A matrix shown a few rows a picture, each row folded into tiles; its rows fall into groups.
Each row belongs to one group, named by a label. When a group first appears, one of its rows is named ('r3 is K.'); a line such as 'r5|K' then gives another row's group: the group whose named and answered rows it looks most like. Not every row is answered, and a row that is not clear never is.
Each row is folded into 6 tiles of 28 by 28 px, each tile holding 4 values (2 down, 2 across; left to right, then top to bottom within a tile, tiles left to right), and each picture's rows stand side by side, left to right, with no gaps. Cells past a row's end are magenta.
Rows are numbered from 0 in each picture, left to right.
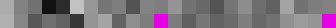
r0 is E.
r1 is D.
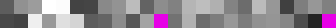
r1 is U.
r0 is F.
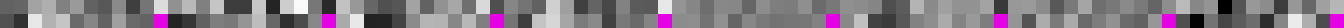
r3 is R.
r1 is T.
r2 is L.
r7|D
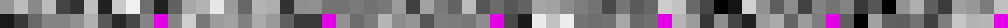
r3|R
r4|E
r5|D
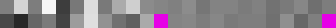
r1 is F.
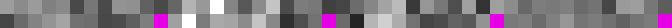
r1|U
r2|R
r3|T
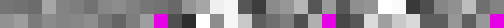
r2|F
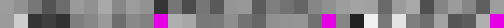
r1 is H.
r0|L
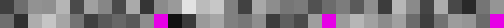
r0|R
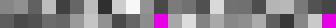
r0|T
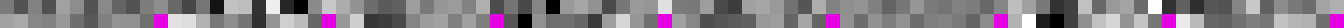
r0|H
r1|H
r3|D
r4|E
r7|H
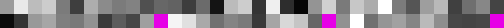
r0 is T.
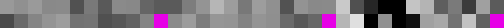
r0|T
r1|U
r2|E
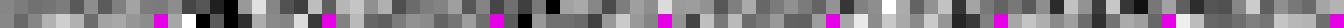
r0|R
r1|E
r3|D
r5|U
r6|H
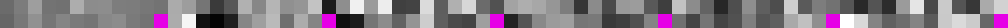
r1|L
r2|T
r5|H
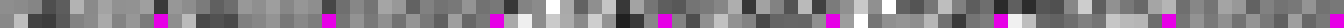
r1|L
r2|F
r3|U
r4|R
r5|U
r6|H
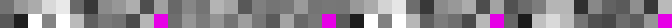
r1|F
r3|R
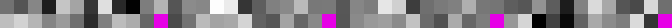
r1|F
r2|F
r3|E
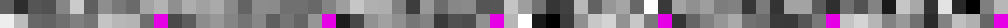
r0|H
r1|T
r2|T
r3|L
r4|T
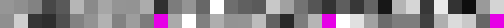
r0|L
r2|H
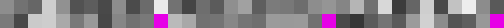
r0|R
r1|H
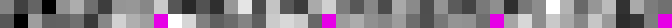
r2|H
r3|U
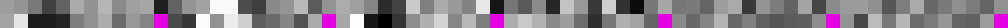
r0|L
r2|L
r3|H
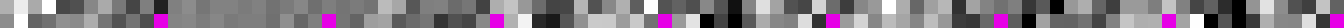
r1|F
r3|L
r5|U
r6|D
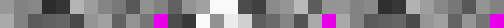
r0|E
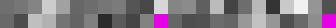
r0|R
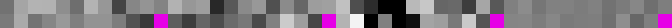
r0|U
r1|D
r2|E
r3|F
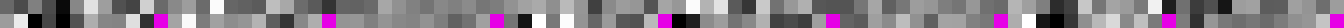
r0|E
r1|U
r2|U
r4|T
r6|L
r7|D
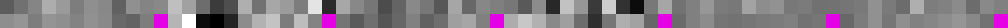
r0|U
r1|L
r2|D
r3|H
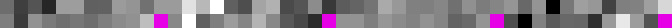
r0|D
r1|U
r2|U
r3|D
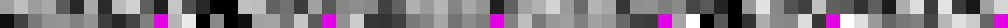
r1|E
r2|L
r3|U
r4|E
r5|H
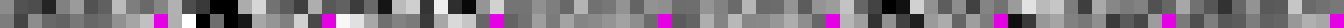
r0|D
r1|E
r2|H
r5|E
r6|T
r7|D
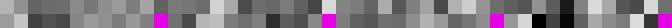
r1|R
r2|T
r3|E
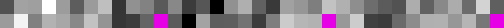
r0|U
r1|D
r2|L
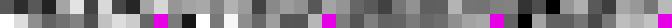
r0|H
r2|D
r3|D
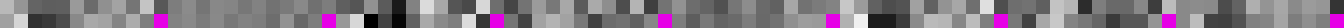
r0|L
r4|D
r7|L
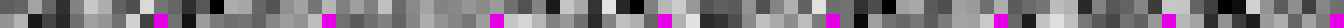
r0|E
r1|D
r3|H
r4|L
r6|R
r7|E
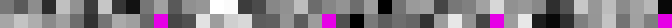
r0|H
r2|D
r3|L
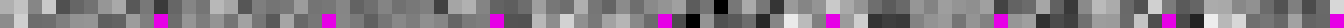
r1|F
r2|T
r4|D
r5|L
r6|E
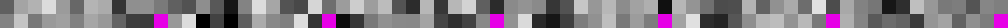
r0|U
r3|L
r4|L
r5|E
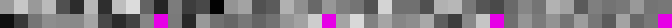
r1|D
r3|F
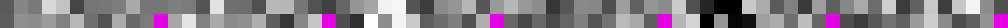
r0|F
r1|U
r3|D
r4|E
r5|T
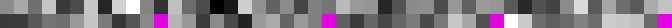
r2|D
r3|H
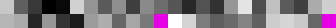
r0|E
